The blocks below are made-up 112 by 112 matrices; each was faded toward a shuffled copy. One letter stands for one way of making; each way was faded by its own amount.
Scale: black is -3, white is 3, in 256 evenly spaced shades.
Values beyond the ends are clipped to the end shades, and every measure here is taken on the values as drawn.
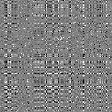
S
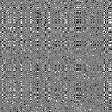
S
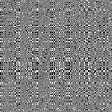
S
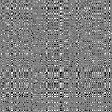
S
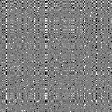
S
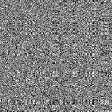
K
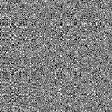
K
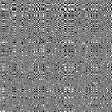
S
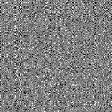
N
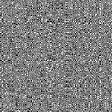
N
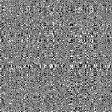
N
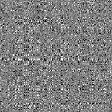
N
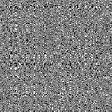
K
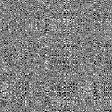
N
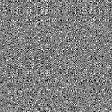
K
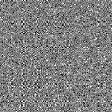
K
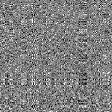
K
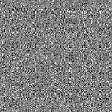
N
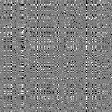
S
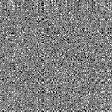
K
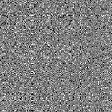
K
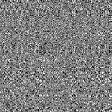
K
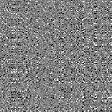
N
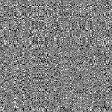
N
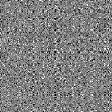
K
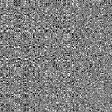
N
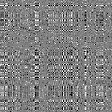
S
